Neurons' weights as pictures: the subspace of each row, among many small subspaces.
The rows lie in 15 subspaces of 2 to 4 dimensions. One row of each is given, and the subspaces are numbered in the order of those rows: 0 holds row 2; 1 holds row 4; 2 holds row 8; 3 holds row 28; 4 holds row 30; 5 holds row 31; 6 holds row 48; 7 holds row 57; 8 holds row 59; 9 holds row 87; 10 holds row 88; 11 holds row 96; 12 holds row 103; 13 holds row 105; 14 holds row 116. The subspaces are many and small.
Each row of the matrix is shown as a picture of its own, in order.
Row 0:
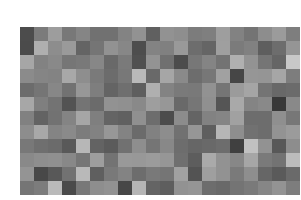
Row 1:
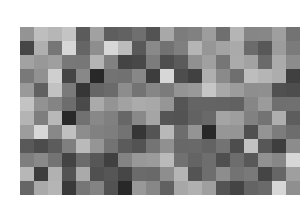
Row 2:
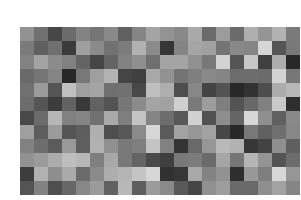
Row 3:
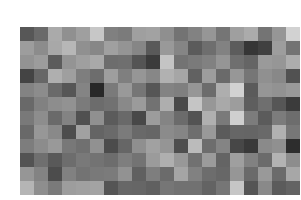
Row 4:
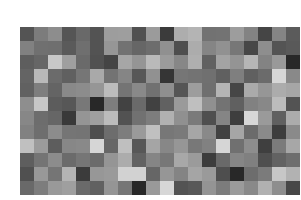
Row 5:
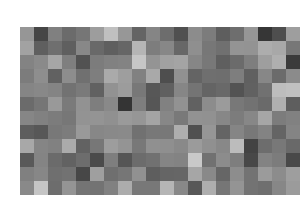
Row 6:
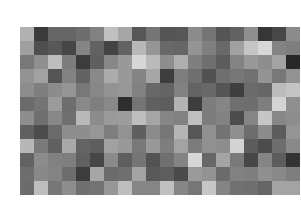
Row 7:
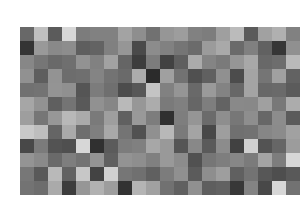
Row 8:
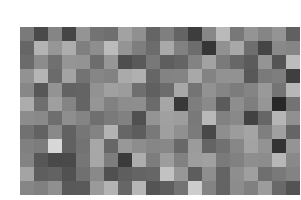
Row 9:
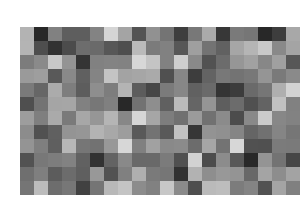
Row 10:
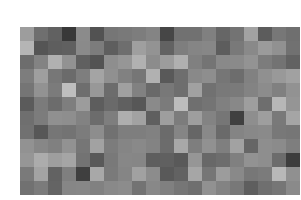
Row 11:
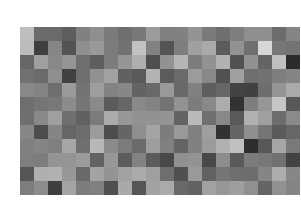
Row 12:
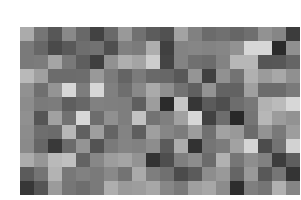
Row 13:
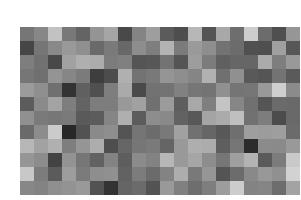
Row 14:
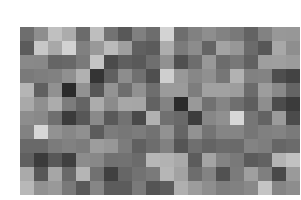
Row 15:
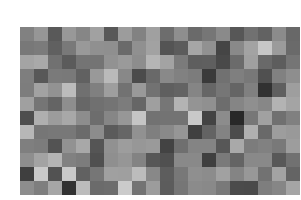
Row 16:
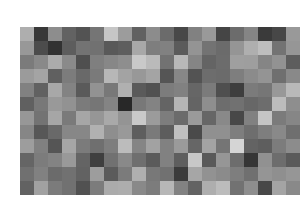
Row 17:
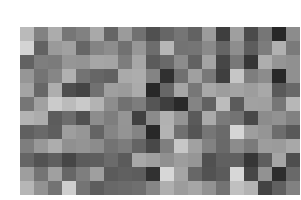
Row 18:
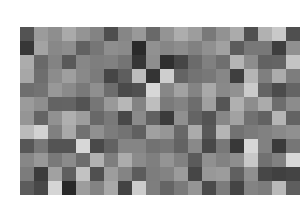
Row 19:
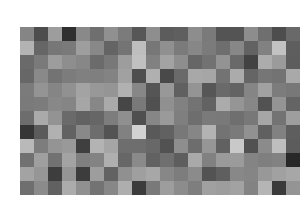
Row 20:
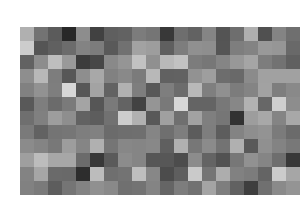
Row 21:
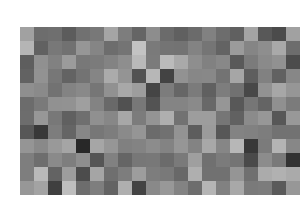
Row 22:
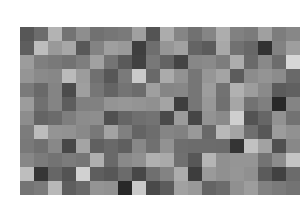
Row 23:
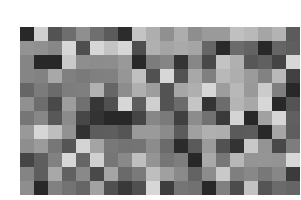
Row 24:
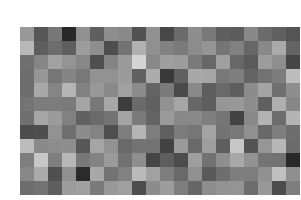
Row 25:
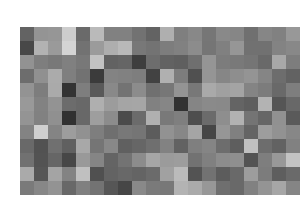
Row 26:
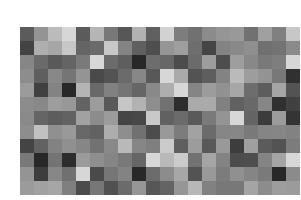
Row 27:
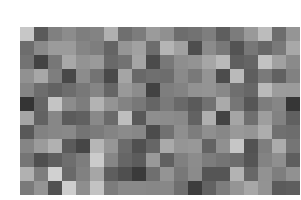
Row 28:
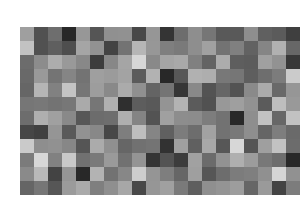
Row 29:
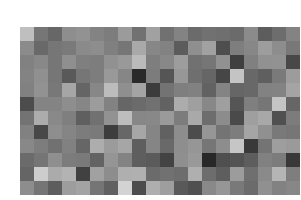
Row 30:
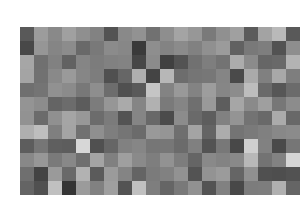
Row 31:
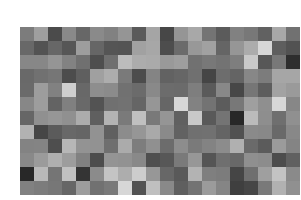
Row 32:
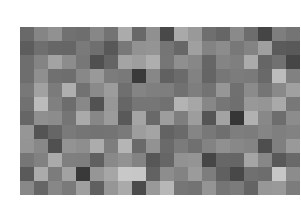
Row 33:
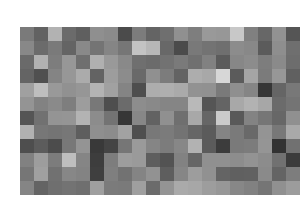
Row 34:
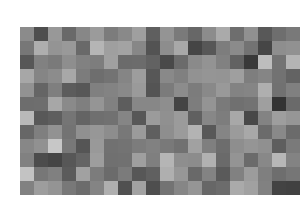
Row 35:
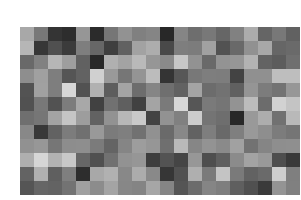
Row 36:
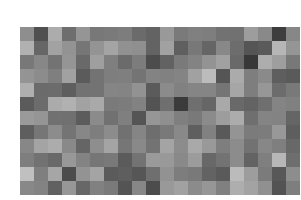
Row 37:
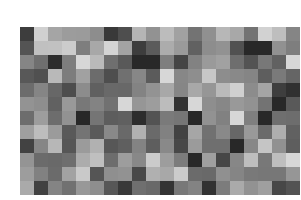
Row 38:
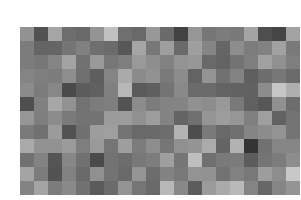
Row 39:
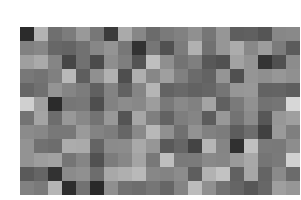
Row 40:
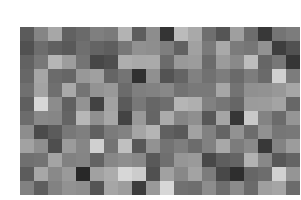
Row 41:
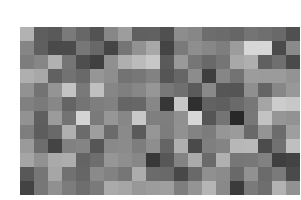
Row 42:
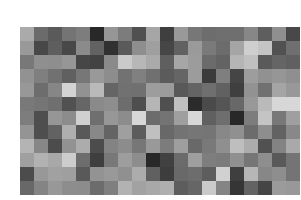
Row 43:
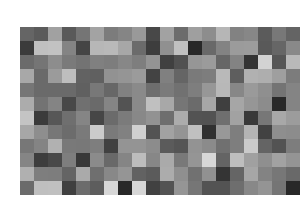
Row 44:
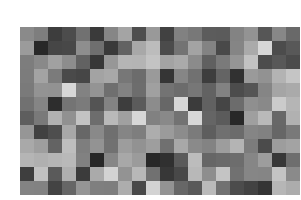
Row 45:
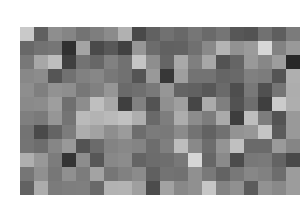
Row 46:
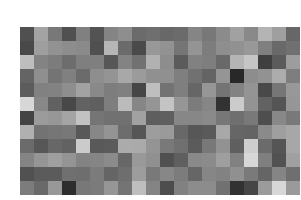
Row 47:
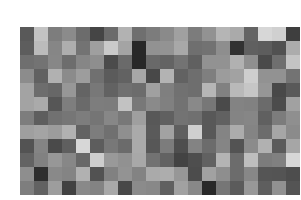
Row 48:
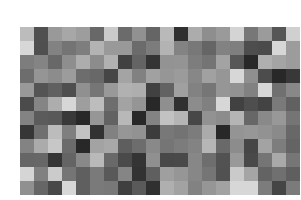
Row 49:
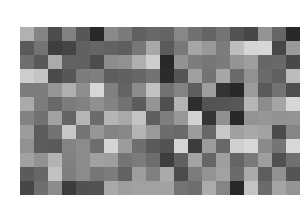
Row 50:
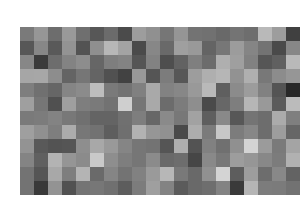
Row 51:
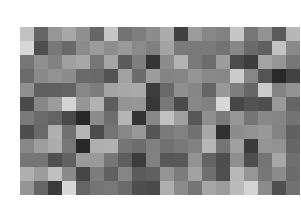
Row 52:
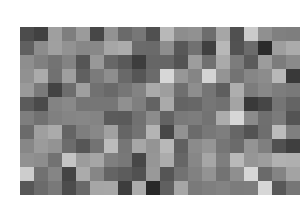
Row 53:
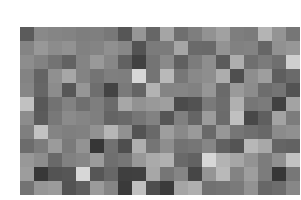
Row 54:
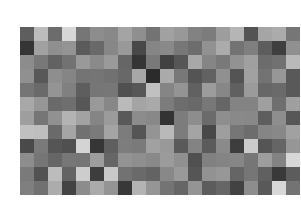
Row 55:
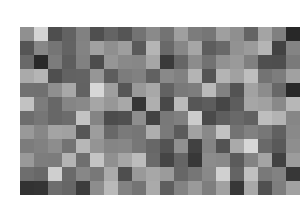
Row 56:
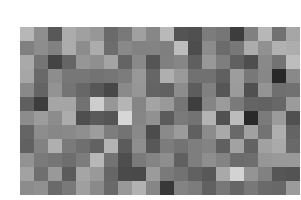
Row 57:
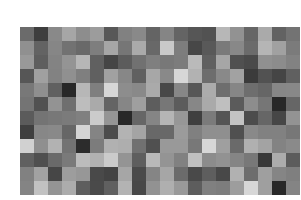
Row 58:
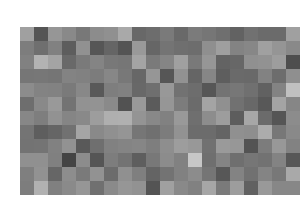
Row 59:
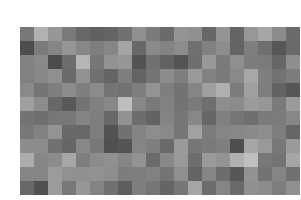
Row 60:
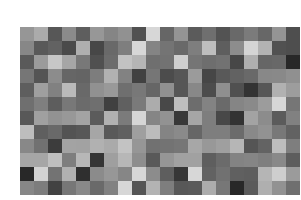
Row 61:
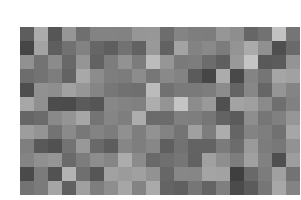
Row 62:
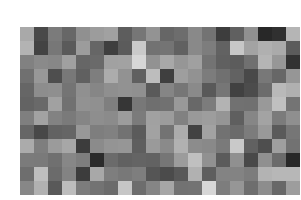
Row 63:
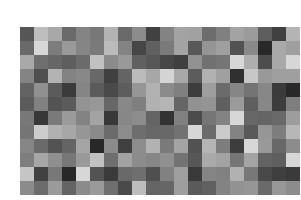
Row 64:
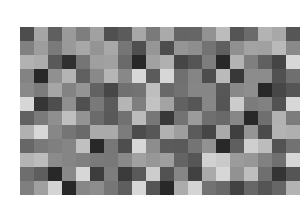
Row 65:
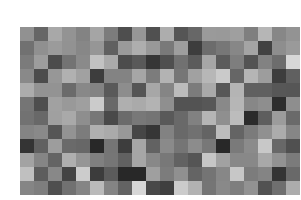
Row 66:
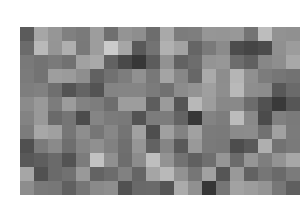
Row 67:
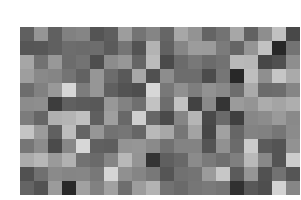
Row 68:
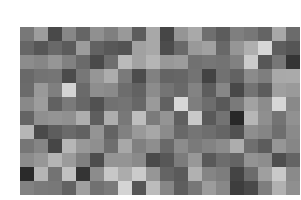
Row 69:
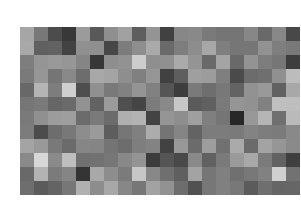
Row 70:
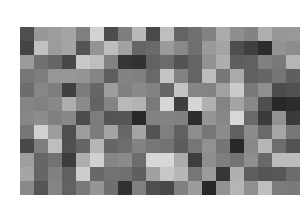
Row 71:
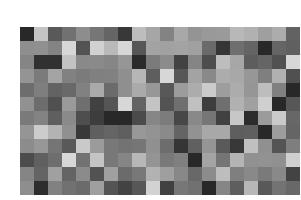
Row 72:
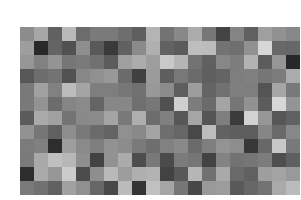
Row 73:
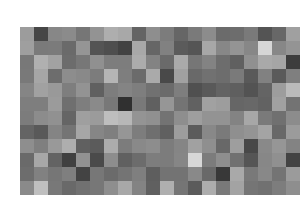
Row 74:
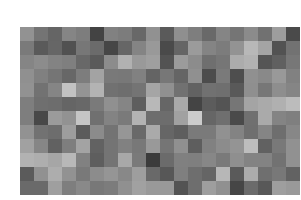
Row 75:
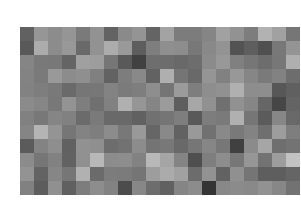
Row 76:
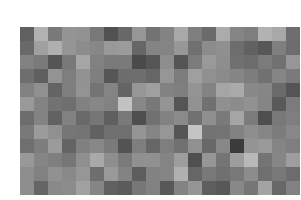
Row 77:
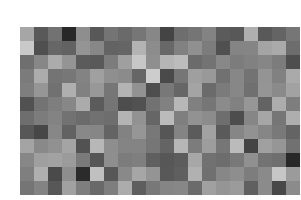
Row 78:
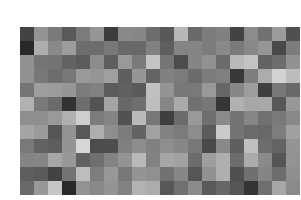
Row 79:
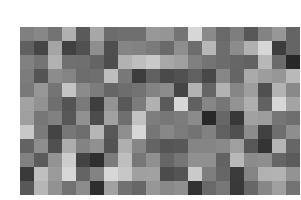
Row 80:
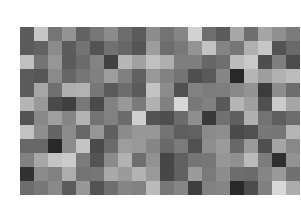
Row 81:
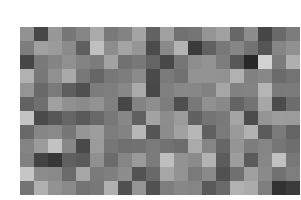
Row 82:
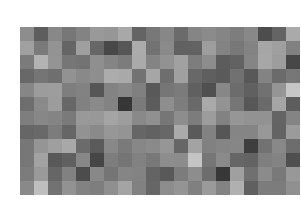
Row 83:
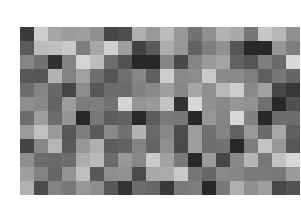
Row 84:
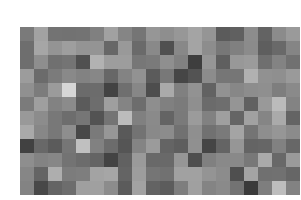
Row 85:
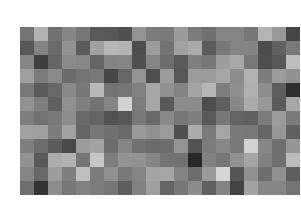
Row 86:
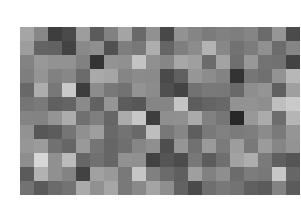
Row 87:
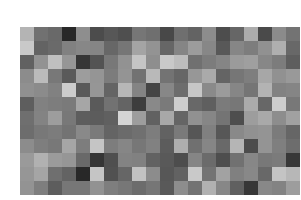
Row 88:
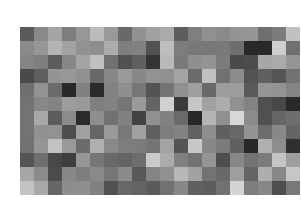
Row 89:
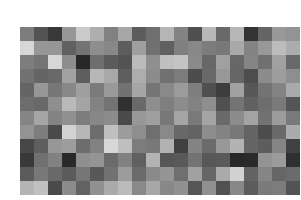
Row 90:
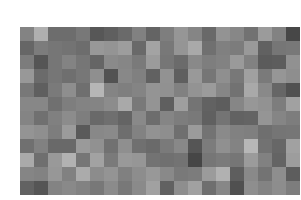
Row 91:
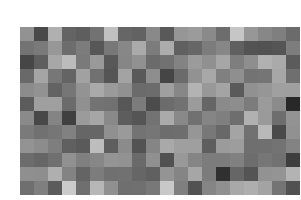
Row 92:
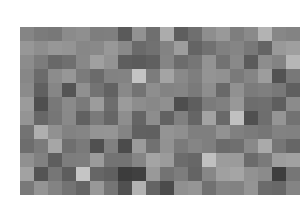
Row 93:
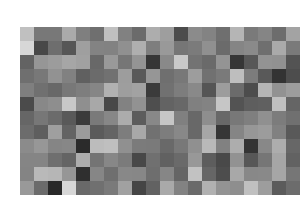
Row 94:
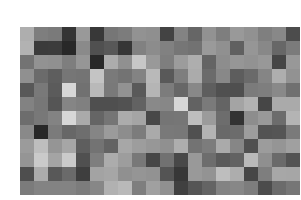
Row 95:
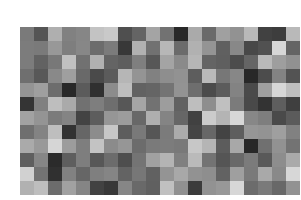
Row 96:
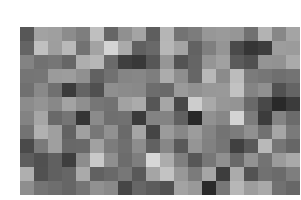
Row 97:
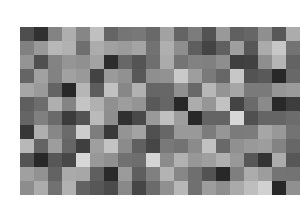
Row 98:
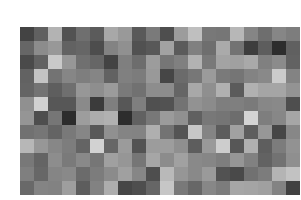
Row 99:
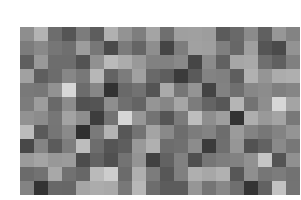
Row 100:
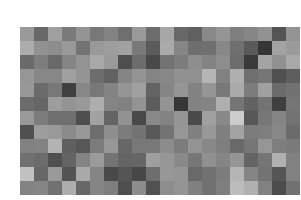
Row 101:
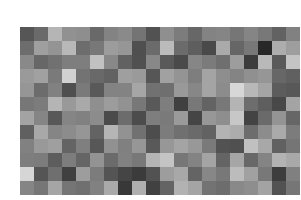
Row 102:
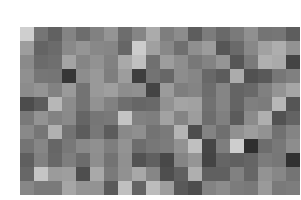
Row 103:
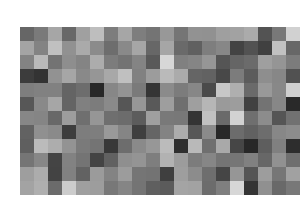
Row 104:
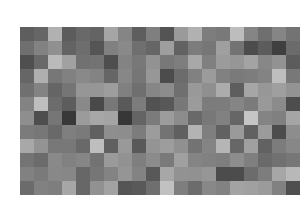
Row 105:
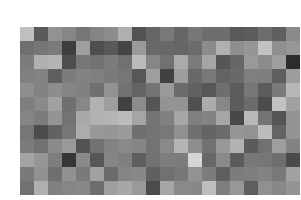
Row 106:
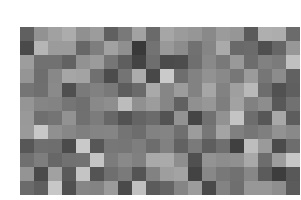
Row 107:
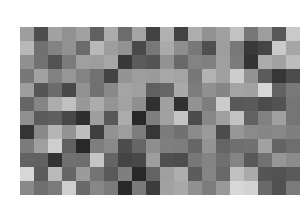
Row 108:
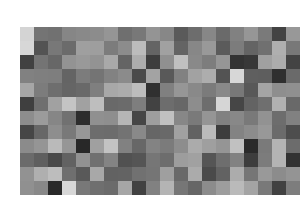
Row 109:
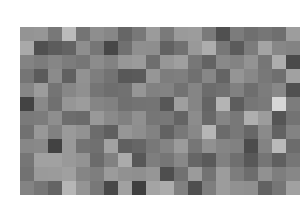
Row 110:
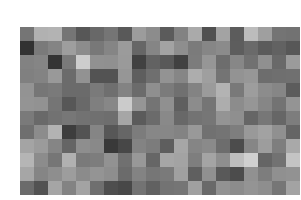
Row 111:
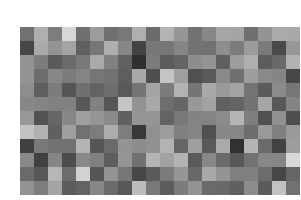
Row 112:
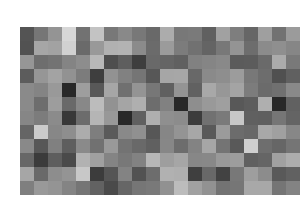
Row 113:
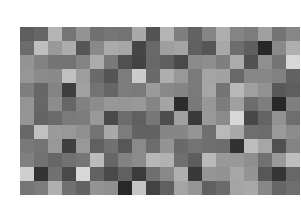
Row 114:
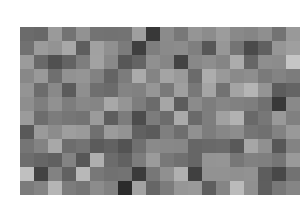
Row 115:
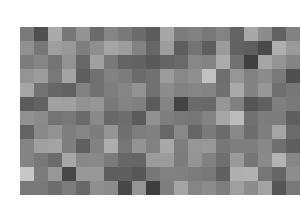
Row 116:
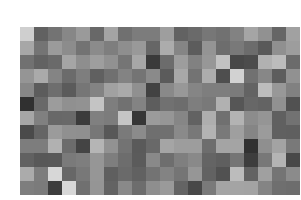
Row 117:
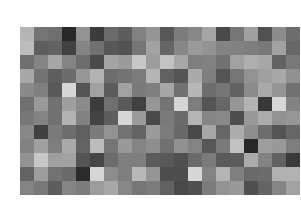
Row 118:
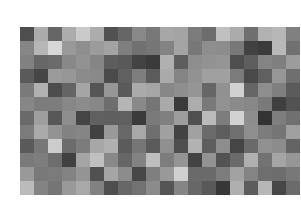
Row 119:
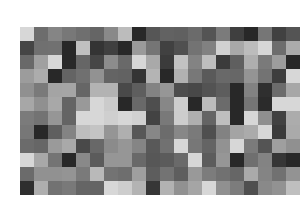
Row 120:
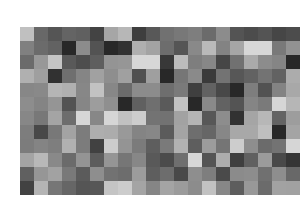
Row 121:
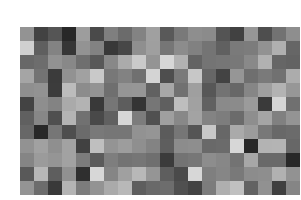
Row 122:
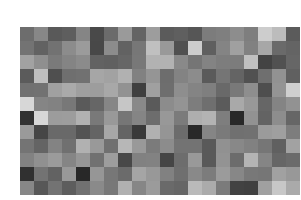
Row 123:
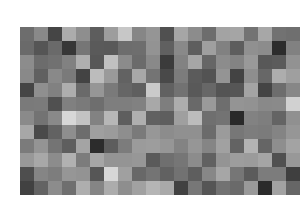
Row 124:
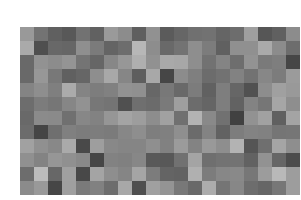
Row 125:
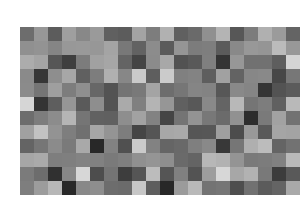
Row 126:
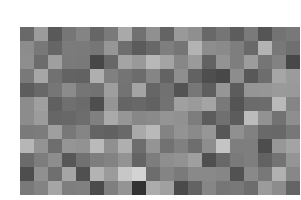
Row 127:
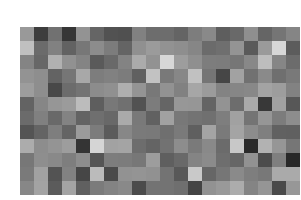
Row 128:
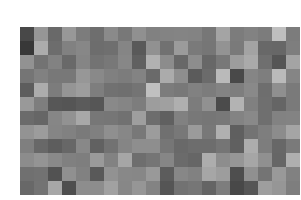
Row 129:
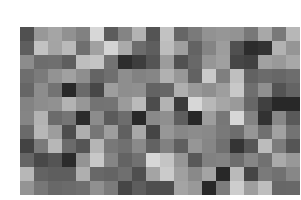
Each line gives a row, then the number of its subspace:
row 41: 10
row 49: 12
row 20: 9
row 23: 13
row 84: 7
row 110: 8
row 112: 7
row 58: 13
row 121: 7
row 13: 8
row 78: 6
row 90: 12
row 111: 3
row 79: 2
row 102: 1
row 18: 4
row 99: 7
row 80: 2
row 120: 12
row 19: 3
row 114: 6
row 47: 11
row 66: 11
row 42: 11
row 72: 2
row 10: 9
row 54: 9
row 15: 14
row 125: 14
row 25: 7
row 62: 11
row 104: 1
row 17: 0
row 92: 14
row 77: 9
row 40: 14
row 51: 6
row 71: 13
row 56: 1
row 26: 3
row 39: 1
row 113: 5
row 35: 9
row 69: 3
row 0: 5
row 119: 13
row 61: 0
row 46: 2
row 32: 14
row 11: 0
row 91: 1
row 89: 8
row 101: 0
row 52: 0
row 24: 3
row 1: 7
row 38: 8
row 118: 8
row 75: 11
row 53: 14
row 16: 8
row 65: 1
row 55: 13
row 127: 7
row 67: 4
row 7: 9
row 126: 1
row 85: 12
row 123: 9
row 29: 14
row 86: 3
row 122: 2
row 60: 6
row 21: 4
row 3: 12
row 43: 2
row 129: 11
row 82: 12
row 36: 0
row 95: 8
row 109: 2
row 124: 4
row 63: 2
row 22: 5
